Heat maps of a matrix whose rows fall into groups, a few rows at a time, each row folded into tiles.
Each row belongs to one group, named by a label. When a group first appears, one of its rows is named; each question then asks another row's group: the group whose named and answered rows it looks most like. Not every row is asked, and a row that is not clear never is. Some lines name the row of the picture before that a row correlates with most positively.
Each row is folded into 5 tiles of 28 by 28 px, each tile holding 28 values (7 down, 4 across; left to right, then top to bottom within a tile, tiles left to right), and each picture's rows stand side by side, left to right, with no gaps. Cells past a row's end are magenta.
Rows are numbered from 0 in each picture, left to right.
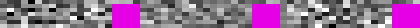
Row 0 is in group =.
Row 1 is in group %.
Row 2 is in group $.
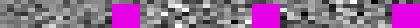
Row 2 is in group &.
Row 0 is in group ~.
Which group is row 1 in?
$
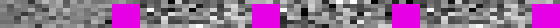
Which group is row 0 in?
~
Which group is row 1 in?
=
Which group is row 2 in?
&
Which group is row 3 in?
=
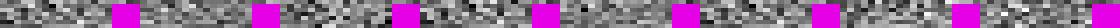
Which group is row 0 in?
&
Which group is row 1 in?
%
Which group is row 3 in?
&
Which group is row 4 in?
&
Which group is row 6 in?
=
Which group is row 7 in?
$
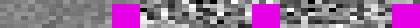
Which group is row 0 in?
$
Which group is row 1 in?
%
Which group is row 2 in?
=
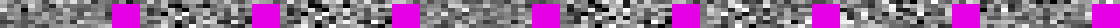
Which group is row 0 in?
&
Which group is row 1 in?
~
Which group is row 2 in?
~
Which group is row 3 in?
$
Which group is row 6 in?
%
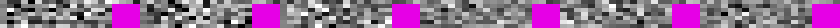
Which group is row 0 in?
=
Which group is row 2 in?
$
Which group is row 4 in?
%
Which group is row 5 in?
~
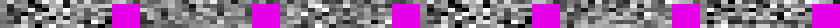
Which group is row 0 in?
~
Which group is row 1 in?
&
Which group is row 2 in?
$
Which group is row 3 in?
~
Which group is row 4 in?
=
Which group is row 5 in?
=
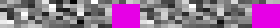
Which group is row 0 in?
%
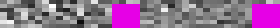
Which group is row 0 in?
%
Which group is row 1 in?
%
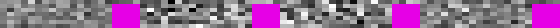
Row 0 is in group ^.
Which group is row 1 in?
=
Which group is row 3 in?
$
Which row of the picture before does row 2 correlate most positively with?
0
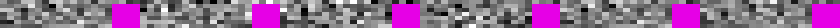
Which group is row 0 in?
&
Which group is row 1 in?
%
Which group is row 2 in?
&
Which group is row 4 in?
&
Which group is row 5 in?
&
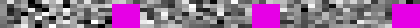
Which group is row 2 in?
&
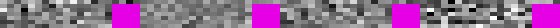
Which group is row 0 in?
&
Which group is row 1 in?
$
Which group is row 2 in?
&
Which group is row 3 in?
=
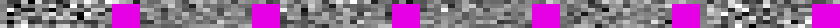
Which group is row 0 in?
=
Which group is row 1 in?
&
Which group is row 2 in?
&
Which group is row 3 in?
%
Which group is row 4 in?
~
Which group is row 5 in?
$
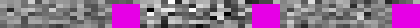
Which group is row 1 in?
^
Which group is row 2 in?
^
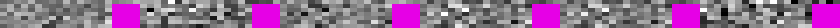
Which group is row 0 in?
$
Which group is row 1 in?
^
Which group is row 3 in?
$
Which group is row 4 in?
$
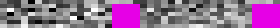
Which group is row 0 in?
=
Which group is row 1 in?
=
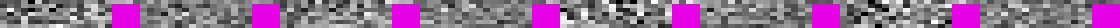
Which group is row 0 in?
=
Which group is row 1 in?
~
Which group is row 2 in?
=
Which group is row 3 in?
%
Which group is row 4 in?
%
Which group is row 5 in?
^
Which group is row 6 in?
~
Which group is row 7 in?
$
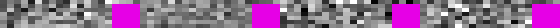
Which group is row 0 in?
=
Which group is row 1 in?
^
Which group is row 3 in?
$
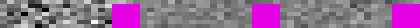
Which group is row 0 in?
~
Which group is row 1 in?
^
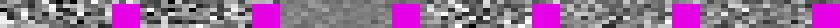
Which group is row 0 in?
%
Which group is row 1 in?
=
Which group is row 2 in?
$
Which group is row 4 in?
$
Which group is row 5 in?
$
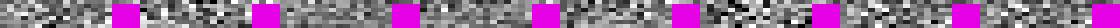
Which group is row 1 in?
%
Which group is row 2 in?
^
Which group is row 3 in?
%
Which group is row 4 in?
=
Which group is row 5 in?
~
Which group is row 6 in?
$
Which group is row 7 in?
$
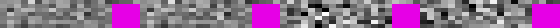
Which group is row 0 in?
^
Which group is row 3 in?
&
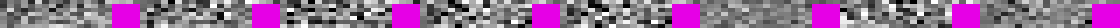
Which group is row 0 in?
=
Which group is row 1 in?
=
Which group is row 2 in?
=
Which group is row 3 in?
~
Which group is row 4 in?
~
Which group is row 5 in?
$
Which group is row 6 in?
%
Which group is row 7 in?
~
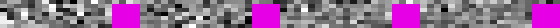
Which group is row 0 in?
%
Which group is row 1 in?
~
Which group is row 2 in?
%
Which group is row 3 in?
&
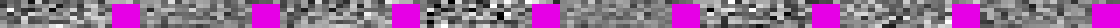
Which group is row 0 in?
=
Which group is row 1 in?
^
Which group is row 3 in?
=
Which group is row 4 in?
^
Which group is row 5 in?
^
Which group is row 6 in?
$
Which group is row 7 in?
&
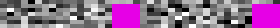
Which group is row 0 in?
=
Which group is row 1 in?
~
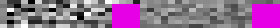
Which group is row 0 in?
=
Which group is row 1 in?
^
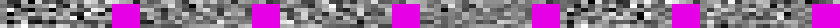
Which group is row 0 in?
=
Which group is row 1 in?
&
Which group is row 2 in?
%
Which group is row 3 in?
&
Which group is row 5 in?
^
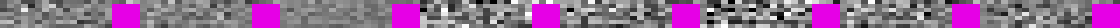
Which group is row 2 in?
^
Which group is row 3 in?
%
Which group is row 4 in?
^
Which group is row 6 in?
^
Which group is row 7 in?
~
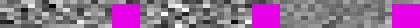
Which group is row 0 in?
&
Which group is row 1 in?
$
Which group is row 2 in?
$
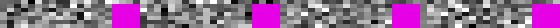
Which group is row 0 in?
=
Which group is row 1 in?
&
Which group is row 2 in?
$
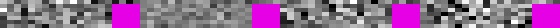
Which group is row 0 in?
&
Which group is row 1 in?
^
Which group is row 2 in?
&
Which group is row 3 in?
~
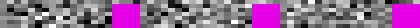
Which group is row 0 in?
~
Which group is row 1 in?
~
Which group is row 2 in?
^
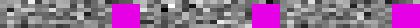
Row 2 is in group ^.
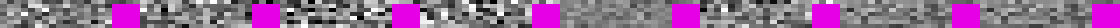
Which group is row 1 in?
&
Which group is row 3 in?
%
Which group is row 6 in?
^
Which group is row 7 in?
^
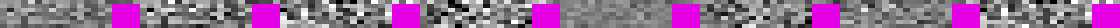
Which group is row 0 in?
^
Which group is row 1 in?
^
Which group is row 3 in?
~
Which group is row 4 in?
^
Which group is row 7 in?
%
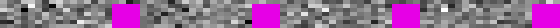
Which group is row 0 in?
&
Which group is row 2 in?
$
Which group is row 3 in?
%
